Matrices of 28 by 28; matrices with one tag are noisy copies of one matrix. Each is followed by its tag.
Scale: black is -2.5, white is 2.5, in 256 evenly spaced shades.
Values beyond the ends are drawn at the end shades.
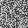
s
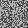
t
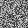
s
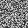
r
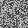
s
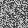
s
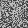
t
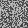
t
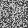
t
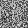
t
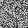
s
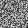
r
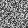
r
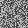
s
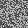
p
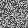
r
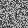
p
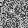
s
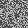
p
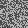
p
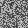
s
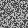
r
